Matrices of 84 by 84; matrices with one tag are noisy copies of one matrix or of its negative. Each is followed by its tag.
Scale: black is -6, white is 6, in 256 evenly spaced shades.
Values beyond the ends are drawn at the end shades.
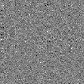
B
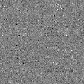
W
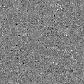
W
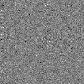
B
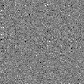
B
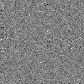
B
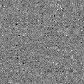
W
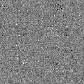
W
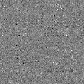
W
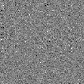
B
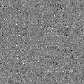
W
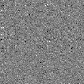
B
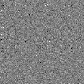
B
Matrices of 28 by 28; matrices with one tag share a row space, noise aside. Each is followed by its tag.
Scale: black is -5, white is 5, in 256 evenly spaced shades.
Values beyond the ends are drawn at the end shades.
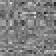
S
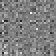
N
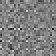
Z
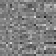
S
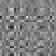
Z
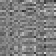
S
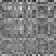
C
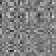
Z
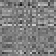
C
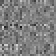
N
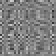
Z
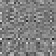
Z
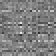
C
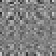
Z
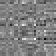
S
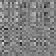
N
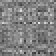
C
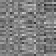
S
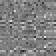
S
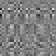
Z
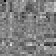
S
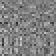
N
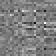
S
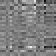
S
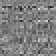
C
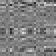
S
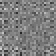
N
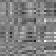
S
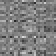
S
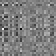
N
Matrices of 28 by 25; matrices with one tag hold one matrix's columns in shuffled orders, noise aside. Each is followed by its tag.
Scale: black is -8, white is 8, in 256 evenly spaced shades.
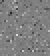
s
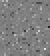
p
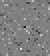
p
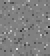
p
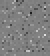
s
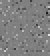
s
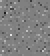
s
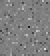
p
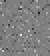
s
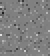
s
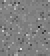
p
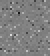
s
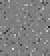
p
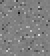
s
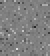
p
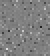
p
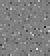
p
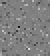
p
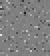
s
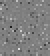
p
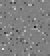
p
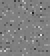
s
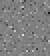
s
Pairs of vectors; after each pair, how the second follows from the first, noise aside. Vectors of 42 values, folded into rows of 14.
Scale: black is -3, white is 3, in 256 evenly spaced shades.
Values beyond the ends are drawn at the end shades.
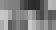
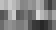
wrapped around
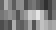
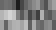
wrapped around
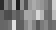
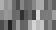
shuffled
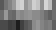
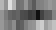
wrapped around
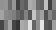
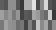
wrapped around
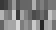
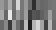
shuffled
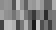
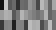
wrapped around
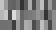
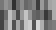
wrapped around
